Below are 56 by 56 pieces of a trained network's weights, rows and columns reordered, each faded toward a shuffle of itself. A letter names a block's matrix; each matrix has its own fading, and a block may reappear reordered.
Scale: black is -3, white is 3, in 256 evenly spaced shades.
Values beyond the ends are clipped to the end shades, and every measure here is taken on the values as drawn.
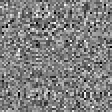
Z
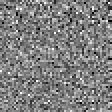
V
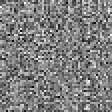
Z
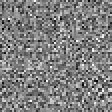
Z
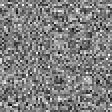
Z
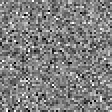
V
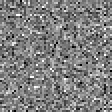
V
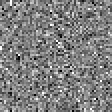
V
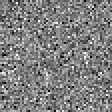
V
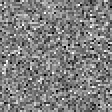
V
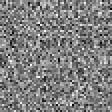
Z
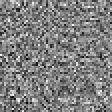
Z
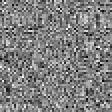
Z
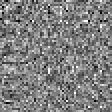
Z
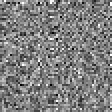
Z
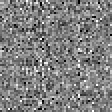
V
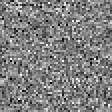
V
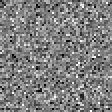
V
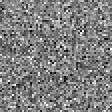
V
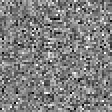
V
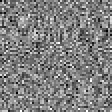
Z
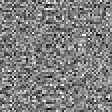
Z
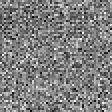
Z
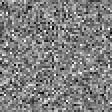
V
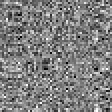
Z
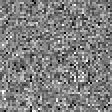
V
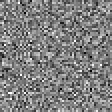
Z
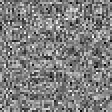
Z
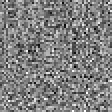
Z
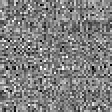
Z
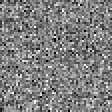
V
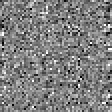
V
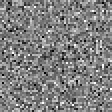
V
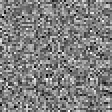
Z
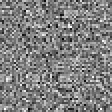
Z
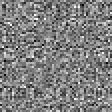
Z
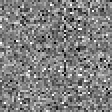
V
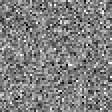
V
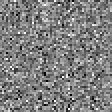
V
